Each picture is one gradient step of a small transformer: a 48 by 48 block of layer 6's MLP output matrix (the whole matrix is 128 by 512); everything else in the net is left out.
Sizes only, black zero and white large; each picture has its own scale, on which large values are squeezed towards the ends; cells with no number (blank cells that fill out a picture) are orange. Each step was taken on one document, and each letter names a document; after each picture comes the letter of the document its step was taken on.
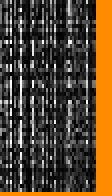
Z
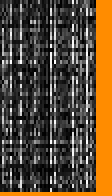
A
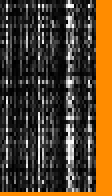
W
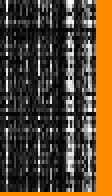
W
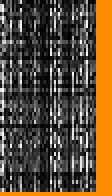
A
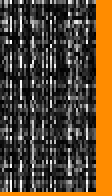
Z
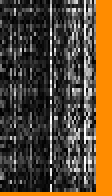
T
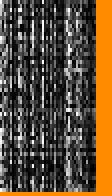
Z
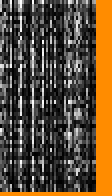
Z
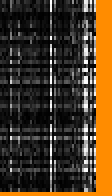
T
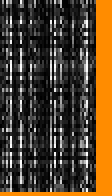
A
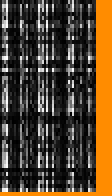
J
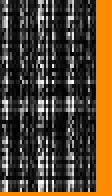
J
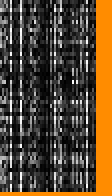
A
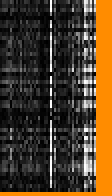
T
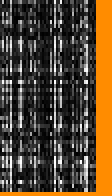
A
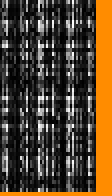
J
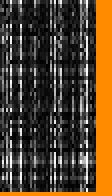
A
